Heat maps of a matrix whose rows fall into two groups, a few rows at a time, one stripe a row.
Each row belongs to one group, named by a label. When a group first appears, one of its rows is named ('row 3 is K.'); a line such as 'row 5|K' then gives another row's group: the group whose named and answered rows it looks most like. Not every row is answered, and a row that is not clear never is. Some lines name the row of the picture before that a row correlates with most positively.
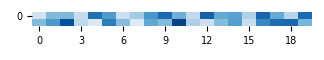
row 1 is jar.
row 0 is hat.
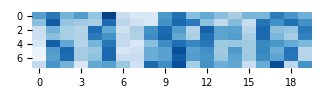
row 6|jar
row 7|hat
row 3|hat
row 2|hat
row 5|jar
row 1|jar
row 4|jar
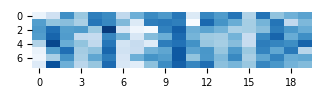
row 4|jar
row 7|jar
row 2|jar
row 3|jar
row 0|hat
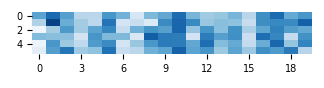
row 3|hat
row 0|jar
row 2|hat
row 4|hat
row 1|jar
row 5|jar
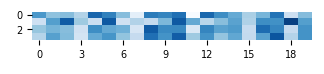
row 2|hat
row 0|hat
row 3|hat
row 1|jar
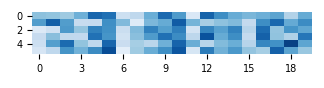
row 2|hat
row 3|hat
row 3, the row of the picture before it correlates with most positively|2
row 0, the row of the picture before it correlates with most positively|0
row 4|jar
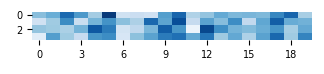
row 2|hat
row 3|hat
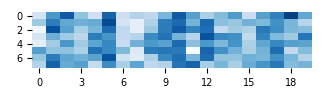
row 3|hat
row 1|jar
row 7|jar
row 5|hat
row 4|hat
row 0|jar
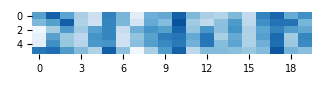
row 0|jar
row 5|jar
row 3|hat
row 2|hat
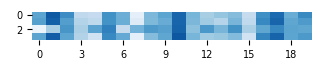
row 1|jar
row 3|jar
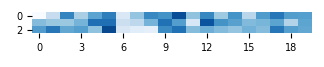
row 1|hat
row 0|hat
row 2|jar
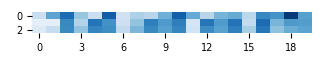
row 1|hat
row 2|hat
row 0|jar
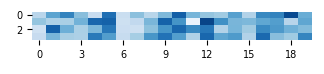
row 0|jar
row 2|jar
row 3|hat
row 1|hat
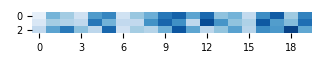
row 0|hat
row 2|jar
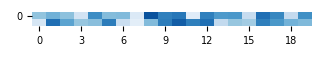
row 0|hat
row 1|jar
